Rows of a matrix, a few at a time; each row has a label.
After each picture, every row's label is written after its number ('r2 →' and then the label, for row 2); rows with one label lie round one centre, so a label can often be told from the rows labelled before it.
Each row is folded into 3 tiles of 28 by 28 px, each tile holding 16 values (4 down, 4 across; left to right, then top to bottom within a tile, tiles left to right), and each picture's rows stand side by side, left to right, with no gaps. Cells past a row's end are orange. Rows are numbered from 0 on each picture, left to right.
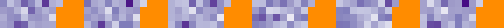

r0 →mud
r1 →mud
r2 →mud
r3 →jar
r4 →jar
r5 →mud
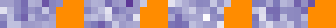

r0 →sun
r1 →mud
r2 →jar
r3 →sun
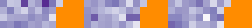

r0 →mud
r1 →jar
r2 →jar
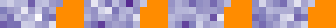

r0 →jar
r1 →mud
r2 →mud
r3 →jar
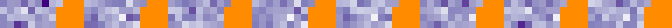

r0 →mud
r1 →jar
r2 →sun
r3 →jar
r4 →jar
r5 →mud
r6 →mud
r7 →jar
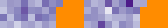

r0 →sun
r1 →mud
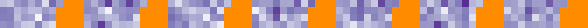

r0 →jar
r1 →mud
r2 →jar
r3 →sun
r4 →sun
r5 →mud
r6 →sun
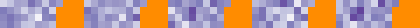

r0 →jar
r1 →jar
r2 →sun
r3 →jar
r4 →sun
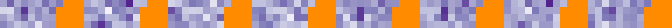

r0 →sun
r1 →mud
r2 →jar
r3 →jar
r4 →sun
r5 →sun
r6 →mud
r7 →sun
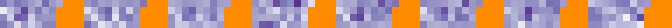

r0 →sun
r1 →sun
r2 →sun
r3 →mud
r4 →sun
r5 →sun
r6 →sun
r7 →jar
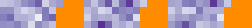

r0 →jar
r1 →mud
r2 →mud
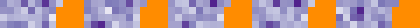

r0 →mud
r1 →mud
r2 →mud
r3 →mud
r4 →sun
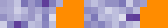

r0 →mud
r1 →jar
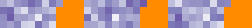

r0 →jar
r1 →sun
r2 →jar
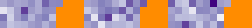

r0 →sun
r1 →sun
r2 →mud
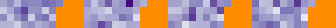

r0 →sun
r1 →mud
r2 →sun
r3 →mud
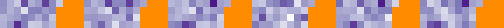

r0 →mud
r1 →mud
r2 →mud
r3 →jar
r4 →mud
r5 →mud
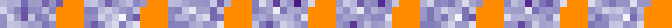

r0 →sun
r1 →jar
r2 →jar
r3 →mud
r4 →mud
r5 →jar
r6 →mud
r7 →jar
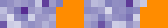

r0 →sun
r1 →mud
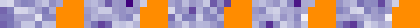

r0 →jar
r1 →mud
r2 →sun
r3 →mud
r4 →mud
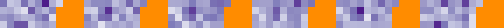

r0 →mud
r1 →sun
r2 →sun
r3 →sun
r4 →sun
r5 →mud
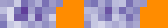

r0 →sun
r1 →sun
